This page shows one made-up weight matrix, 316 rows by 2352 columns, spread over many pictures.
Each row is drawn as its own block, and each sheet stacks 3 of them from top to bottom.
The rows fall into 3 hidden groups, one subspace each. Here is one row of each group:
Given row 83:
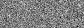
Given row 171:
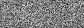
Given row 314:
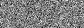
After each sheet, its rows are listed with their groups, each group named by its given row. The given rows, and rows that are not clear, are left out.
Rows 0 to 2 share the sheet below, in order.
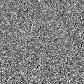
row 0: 83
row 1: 83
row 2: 171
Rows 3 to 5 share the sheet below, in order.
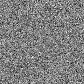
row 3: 83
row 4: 171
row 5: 314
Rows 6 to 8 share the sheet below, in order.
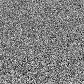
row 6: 83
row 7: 83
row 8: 171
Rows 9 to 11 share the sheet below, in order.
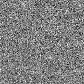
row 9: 83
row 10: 83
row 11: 83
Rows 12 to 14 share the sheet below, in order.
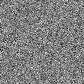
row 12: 314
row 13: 314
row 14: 314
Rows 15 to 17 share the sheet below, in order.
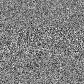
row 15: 83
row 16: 83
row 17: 314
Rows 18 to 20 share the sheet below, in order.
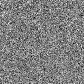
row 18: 171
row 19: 83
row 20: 314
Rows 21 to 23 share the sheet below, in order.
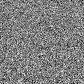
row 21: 314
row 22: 83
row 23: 83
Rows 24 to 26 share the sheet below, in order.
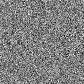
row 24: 171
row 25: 83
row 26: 314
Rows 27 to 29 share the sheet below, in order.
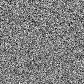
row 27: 171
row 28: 171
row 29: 314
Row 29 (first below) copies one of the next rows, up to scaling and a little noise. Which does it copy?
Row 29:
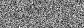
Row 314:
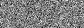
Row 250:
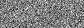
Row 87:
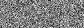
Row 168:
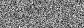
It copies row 168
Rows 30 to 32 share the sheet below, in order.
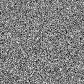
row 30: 83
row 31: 171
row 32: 314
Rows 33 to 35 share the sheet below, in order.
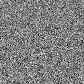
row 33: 171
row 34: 83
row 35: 171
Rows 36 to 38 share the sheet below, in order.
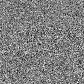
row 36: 314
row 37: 83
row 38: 83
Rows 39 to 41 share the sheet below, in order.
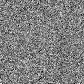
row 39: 314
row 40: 314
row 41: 314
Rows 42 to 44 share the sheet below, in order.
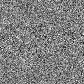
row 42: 83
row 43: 314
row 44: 83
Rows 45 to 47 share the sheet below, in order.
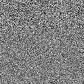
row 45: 314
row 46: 314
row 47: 314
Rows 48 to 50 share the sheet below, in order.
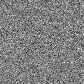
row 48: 171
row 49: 171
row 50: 314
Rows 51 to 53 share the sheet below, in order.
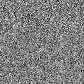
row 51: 171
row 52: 314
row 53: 314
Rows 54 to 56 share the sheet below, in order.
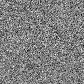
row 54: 314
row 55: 171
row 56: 314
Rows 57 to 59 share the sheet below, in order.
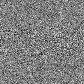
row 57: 314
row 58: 83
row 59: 171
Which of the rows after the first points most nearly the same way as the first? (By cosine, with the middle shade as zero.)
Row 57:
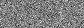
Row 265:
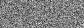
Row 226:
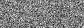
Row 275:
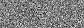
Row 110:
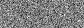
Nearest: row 265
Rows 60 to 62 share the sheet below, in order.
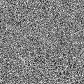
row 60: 171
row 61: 314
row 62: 83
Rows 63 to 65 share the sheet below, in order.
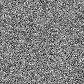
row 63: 171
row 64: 314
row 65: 83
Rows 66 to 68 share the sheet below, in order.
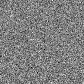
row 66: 171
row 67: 314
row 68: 314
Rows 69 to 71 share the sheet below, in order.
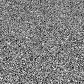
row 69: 314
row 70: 83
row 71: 314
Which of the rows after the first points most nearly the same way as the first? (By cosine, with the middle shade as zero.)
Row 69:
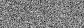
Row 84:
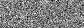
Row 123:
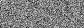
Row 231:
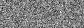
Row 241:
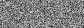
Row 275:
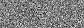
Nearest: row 241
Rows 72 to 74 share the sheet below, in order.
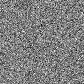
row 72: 83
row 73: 171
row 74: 171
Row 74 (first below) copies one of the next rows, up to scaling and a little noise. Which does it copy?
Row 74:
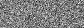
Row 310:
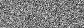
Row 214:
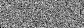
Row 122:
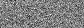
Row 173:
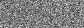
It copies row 310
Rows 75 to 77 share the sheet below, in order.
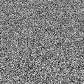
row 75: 314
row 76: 83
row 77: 314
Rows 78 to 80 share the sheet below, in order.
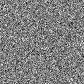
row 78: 171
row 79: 83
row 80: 171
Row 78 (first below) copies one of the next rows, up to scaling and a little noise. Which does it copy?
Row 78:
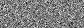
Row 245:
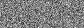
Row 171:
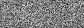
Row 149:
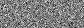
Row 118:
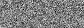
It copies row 149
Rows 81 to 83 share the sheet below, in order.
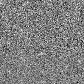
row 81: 171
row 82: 83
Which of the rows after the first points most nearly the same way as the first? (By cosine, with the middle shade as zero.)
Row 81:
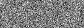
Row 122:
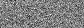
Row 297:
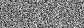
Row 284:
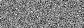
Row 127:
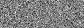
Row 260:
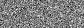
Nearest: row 122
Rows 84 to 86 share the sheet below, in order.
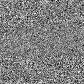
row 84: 171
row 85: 171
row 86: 83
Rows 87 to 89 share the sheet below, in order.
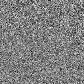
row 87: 314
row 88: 83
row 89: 314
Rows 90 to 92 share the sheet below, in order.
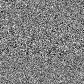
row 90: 171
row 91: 83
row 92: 171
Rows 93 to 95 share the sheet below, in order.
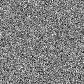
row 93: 171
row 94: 171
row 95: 314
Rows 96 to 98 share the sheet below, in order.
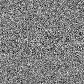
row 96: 171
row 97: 83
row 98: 83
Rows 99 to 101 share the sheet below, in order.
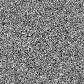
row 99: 83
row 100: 171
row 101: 314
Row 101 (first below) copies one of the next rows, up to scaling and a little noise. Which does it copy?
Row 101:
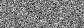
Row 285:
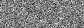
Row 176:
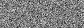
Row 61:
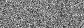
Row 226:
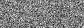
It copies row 285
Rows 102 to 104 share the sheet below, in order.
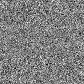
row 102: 171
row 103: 83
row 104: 171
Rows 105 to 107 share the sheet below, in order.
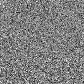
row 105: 171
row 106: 171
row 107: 171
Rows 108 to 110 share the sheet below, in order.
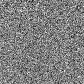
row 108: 314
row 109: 171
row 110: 171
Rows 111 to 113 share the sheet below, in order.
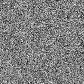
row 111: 83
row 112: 83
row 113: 171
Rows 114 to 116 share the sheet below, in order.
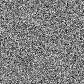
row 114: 171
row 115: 171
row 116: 83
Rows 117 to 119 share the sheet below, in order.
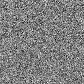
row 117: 171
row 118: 171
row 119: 83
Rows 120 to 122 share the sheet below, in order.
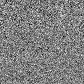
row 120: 314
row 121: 171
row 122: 171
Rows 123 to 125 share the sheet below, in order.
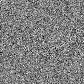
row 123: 171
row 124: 83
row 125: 171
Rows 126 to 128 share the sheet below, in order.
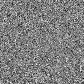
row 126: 83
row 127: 171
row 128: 171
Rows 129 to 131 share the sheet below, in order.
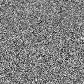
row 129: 314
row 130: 314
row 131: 314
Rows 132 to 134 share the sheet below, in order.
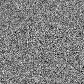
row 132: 171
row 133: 83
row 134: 171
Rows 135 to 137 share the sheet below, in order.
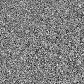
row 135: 83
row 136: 171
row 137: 83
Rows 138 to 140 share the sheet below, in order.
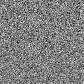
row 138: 171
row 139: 171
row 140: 314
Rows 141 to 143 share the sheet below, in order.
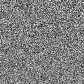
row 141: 83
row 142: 83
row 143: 314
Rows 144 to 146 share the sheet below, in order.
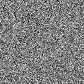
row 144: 171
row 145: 314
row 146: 314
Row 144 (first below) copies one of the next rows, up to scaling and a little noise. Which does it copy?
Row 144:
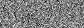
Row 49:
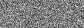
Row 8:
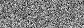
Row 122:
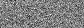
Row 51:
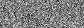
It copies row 51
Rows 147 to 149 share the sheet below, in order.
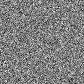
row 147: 314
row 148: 314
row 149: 171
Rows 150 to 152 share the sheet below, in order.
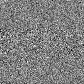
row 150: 171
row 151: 171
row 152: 171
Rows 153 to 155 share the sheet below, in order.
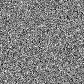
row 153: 83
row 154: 171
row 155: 171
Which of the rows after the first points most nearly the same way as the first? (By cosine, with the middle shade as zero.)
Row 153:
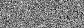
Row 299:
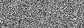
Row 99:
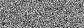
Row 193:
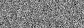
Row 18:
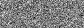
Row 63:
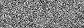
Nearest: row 193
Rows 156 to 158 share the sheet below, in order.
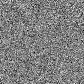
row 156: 83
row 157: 83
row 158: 314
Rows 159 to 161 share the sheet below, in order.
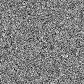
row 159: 171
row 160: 171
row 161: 314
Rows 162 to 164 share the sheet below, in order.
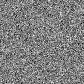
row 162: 314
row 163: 83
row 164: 314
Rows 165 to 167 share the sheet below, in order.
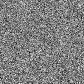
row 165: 83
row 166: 314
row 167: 314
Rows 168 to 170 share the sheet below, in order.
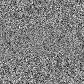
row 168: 314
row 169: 83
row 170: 171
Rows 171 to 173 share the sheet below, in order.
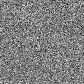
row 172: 314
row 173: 171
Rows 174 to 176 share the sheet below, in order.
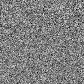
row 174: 83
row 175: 314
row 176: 314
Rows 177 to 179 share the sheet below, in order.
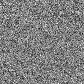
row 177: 314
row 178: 83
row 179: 171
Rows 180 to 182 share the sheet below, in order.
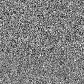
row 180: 314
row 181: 83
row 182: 83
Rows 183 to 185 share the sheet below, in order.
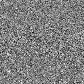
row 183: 314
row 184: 314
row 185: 83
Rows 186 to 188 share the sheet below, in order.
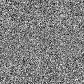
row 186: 314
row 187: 314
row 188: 83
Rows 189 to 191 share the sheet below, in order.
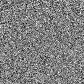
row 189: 171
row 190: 171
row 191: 171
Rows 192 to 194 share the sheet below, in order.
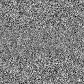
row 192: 314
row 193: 83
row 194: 314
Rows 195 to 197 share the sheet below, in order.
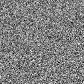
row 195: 171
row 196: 83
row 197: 314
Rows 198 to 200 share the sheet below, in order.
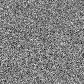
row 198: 171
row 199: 314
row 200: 171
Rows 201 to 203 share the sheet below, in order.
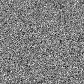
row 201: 83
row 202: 314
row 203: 83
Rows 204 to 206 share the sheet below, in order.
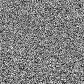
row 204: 83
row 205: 171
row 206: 314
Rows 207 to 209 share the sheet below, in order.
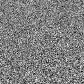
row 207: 314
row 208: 83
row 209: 171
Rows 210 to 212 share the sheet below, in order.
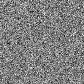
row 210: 314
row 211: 83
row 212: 314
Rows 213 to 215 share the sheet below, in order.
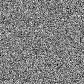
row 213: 83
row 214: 171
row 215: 83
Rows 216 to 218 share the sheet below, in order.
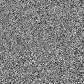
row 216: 314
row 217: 83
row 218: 314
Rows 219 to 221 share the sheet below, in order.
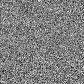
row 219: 83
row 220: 314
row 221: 171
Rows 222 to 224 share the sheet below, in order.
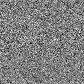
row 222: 171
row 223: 314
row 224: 171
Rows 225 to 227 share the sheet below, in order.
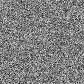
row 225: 83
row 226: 314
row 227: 314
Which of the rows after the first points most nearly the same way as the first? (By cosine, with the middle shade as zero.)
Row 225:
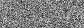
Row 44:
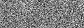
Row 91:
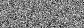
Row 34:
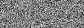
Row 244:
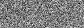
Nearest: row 91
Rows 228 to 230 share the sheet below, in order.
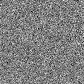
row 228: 314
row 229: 83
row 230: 171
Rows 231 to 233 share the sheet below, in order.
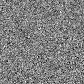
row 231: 314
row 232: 83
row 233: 83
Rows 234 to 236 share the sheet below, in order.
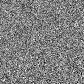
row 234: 83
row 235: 83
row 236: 83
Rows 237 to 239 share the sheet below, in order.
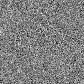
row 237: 171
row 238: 171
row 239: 83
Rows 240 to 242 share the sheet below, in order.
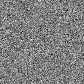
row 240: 83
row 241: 314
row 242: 83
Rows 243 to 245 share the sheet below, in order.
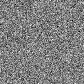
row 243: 83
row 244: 171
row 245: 171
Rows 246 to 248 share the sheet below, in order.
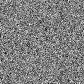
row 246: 314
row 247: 171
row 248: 314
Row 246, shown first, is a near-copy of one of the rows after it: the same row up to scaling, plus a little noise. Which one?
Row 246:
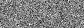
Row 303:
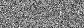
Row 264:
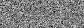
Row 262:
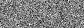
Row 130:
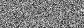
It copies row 262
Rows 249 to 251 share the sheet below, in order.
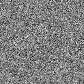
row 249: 83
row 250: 314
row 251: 314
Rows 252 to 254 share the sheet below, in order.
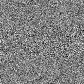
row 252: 314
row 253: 83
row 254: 314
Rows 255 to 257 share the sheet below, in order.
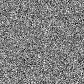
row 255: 83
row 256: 171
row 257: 83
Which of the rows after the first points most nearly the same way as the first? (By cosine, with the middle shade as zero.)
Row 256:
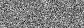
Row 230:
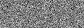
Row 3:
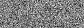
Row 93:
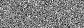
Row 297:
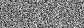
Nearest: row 230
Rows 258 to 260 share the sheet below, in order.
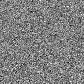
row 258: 314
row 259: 314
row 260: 314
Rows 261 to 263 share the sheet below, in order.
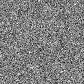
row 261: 83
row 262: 314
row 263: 314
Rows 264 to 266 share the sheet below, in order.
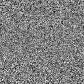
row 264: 314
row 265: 314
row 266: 314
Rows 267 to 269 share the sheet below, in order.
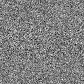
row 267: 314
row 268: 314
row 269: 314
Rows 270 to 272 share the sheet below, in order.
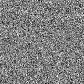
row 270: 83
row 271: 171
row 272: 171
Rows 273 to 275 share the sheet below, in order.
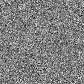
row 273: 171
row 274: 314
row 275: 314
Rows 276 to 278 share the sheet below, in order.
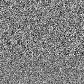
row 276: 314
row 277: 83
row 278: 314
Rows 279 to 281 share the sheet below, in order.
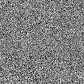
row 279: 314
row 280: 171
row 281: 314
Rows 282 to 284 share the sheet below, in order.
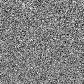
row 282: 83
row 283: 314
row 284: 314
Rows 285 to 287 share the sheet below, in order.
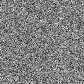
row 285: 314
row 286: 314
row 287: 314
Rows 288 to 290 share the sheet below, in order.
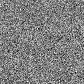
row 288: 171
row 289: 83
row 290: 314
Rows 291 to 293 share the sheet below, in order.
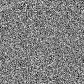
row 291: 171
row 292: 171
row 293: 171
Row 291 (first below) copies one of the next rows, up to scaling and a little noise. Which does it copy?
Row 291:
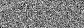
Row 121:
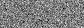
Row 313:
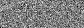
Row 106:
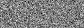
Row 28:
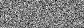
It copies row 313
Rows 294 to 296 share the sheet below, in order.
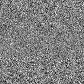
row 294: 171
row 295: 171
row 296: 171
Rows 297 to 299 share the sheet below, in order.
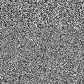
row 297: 171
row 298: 314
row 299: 314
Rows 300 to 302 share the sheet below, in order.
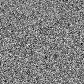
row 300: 314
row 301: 171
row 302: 171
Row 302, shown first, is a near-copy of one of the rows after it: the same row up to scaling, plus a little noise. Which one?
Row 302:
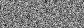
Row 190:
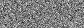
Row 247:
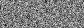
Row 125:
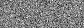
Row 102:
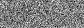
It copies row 247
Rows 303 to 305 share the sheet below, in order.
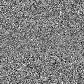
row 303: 314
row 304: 314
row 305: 314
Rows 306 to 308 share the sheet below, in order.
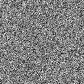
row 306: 171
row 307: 171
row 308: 314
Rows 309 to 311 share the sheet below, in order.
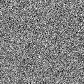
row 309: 314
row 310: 171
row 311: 83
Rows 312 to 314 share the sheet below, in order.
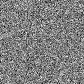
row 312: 83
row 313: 171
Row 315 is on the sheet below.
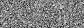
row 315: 83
